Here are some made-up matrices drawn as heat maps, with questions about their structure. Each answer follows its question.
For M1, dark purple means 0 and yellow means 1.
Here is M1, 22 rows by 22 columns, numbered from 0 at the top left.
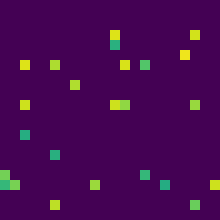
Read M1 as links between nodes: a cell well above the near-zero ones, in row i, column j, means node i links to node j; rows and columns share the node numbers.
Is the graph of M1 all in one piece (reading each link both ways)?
no
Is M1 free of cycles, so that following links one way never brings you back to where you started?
yes
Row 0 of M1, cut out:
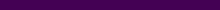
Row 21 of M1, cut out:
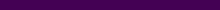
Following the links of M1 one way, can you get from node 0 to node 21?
no
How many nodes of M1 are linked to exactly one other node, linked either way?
9
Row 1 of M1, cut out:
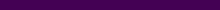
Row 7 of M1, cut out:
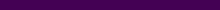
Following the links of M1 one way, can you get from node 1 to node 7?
no
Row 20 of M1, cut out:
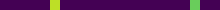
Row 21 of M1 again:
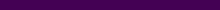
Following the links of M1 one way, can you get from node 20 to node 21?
yes
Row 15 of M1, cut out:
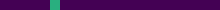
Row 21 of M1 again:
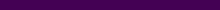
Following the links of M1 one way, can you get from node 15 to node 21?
yes
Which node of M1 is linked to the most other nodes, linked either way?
node 18
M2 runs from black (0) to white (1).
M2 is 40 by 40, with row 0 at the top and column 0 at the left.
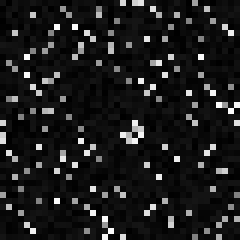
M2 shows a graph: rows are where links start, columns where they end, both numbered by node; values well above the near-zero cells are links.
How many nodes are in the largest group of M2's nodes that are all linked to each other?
3
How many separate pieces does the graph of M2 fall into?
2
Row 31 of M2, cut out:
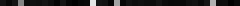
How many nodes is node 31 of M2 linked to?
4
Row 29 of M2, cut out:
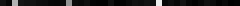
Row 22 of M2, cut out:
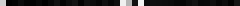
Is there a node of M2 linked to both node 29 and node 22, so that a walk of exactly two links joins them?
no
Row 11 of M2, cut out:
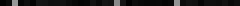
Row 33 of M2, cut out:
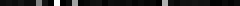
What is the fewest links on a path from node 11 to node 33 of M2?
5
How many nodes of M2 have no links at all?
1
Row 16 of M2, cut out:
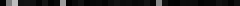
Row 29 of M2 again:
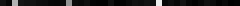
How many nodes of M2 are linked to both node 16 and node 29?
2
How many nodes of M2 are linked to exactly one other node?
0
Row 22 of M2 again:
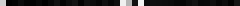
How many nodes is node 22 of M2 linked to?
4
